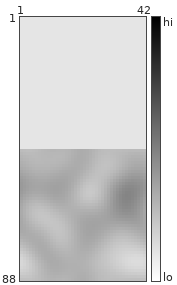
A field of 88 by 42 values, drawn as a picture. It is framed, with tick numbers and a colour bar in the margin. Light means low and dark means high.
It is made of 2 by 1 panels. Panel 1,1: very low, flat. Panel 2,1: low, smooth.
